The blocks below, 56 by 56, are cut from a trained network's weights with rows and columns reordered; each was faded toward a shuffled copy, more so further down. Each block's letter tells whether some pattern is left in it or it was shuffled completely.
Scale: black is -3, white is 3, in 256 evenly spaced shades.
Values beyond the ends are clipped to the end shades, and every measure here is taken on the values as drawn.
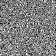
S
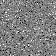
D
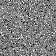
D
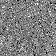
D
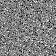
D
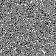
D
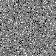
S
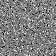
D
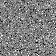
D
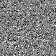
S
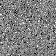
D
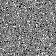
D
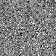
S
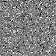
S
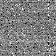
S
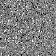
S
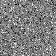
S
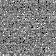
S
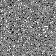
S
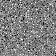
D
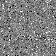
S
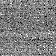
S
